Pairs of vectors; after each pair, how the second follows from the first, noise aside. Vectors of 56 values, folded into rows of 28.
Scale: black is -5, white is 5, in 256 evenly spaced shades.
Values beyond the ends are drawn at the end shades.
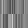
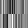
scaled up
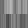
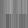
shrunk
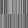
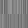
shrunk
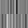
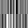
scaled up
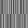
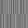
shrunk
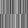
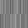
shrunk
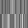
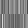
shuffled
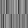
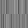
shrunk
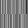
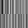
shuffled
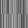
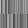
shuffled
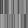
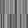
shuffled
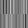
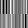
scaled up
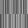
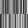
scaled up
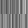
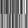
scaled up
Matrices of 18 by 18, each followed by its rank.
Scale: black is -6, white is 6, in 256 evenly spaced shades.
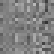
three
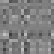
two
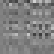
two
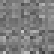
three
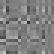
two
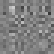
three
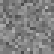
full rank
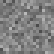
full rank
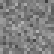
full rank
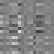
two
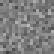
full rank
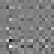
two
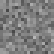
full rank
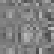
three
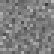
full rank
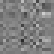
three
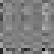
two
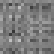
three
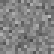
full rank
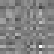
three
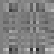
two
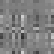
two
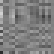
two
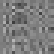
three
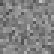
full rank
